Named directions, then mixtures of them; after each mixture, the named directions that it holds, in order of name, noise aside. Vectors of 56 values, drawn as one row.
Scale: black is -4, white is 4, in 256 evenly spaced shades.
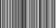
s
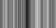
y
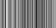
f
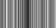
f, y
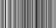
f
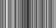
f, y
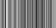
f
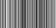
f, s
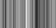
f, y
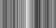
y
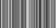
s, y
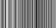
f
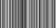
s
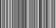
s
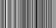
f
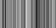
f, y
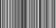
s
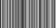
s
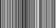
s, y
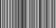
s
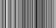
f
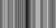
y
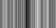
y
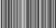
s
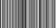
s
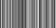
s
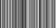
s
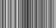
f, y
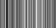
f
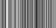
f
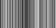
s, y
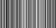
f, s
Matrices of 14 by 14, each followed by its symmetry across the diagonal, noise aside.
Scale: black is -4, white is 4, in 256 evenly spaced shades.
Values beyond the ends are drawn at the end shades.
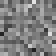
antisymmetric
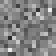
symmetric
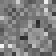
symmetric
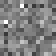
symmetric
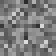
symmetric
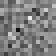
antisymmetric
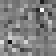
antisymmetric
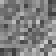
symmetric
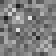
symmetric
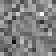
antisymmetric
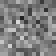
antisymmetric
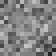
symmetric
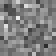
symmetric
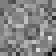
symmetric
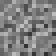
symmetric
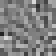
antisymmetric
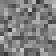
antisymmetric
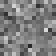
antisymmetric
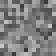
antisymmetric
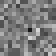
symmetric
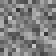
antisymmetric
